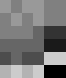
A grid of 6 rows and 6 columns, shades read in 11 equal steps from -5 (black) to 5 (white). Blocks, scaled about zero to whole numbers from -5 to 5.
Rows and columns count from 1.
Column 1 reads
1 0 0 -1 -2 2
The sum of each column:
0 2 0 1 -9 -9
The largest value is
3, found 4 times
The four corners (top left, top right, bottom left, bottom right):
1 0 2 -5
